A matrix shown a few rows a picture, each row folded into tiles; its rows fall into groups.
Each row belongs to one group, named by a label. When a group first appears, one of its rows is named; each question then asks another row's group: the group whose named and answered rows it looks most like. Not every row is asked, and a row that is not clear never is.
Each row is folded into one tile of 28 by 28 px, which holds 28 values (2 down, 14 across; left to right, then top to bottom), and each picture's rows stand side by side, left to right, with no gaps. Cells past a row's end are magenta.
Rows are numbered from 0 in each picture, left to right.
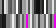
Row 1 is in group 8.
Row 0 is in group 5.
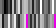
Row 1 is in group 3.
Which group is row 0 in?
3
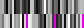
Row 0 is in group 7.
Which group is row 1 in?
8
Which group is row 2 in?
5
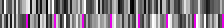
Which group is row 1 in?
5
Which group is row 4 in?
8
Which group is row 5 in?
3
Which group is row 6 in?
8
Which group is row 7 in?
8
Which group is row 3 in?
7
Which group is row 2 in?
8
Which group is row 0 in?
5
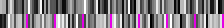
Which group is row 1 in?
7
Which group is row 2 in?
8
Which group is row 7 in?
7
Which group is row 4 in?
8
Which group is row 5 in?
8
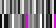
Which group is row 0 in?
5
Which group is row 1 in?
5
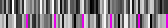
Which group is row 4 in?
3
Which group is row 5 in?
7
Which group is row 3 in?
8
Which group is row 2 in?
3
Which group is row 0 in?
3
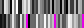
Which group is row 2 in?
3
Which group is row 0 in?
5
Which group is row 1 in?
7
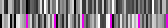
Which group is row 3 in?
3
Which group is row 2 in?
5
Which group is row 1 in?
8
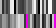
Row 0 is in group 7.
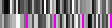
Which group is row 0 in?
7
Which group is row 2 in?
8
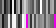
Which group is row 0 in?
3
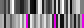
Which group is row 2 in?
5
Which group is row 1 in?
7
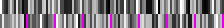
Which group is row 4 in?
3
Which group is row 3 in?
7
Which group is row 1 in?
5
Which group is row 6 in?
5
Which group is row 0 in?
7
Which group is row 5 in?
8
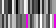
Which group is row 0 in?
3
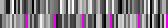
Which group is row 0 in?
7
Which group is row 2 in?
5
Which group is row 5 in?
5
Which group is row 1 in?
3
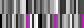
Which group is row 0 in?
5
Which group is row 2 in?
7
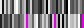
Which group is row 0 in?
5
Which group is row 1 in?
8
